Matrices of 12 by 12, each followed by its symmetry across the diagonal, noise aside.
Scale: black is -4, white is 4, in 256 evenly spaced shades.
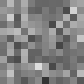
neither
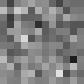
antisymmetric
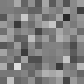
antisymmetric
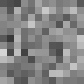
neither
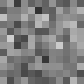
antisymmetric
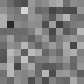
antisymmetric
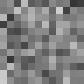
antisymmetric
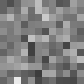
neither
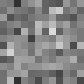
neither
